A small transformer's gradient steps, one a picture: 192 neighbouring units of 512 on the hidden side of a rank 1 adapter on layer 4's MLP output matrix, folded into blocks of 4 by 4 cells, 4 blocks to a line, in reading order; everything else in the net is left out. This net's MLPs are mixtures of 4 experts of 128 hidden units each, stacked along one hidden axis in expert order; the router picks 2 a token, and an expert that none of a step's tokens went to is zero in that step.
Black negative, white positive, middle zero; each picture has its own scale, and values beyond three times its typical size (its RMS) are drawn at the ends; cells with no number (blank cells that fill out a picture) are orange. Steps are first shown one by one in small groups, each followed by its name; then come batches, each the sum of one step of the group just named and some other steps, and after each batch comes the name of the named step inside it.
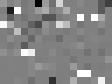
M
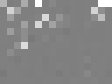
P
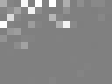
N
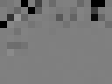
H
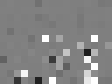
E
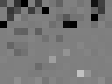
H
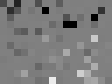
E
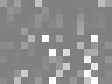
E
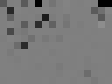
P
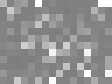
P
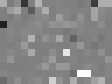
H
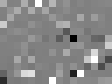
N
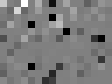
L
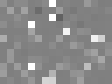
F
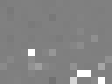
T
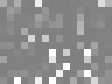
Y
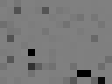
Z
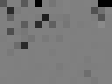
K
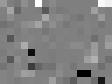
Z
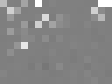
L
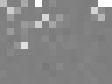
L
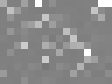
F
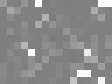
T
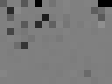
K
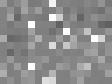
F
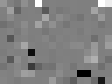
Z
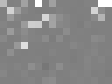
F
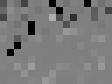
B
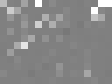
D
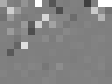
B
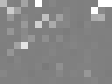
D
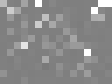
D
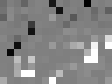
B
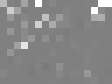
D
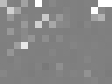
D
